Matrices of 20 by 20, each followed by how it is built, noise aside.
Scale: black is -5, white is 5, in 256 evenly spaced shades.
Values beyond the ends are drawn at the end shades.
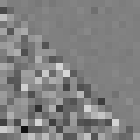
lower triangular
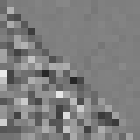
lower triangular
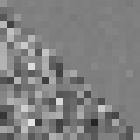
lower triangular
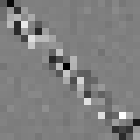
banded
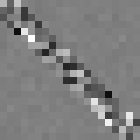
banded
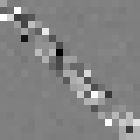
banded
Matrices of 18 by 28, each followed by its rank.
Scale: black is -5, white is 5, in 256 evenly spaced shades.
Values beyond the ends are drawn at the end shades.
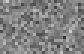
full rank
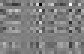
two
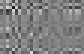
two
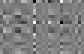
two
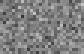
full rank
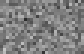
full rank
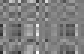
two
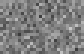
full rank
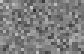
full rank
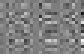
two
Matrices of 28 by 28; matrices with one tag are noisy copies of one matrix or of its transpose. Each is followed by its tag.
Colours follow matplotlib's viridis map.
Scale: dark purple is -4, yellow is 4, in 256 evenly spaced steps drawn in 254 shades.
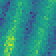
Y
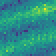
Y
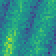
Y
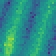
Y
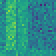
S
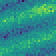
Y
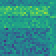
S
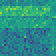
S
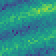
Y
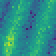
Y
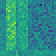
S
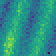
Y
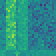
S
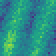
Y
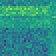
S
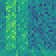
S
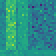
S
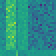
S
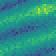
Y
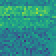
S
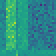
S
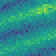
Y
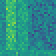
S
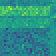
S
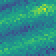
Y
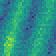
Y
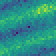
Y
